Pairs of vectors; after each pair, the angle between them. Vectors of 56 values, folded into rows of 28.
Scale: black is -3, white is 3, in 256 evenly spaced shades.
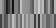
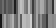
partly aligned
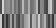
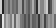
nearly opposite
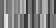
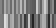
nearly parallel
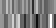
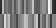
partly opposed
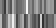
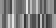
nearly parallel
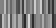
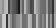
partly aligned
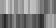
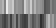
nearly parallel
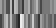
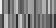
partly aligned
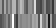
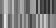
partly aligned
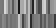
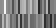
partly aligned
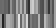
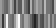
partly aligned
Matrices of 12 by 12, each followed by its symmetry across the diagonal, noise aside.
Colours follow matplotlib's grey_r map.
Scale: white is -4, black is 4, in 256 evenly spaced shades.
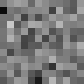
neither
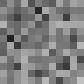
symmetric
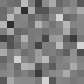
symmetric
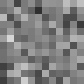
antisymmetric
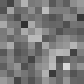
symmetric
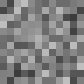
symmetric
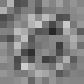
symmetric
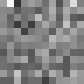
neither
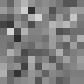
antisymmetric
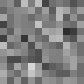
antisymmetric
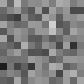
neither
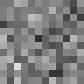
neither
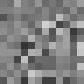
antisymmetric
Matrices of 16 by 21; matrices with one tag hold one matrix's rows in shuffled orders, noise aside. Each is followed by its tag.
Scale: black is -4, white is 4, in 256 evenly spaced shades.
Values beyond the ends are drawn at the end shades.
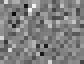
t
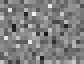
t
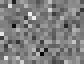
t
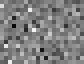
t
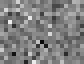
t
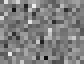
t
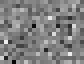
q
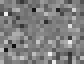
q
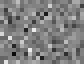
t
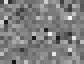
q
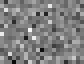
t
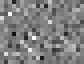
t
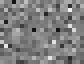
q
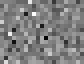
t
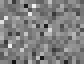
t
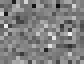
q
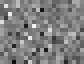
t
